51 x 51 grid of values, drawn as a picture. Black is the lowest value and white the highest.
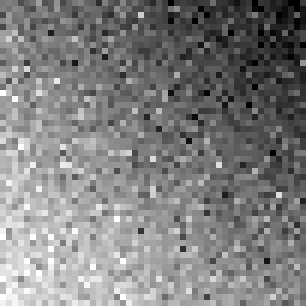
The halves do not mirror each other. The histogram is bell-shaped. No regular stripes run through it. Values rise toward the bottom left. The top right is the ninth with the lowest average. Overall the values sit about 50% of the way up the scale. The texture is fine-grained noise.
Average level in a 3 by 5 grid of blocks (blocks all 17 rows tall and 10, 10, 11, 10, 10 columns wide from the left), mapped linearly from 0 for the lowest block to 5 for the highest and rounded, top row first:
3 2 1 1 0 / 4 3 2 2 1 / 5 4 4 3 2
